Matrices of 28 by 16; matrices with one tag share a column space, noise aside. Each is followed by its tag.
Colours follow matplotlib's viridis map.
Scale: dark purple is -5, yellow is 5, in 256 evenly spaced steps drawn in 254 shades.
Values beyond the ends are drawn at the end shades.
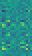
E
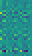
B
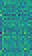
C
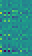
B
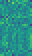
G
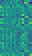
G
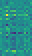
C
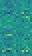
B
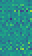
E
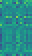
G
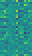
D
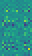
E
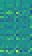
B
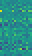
E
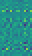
E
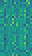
G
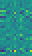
B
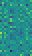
D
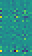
B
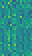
G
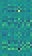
E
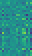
C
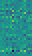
B
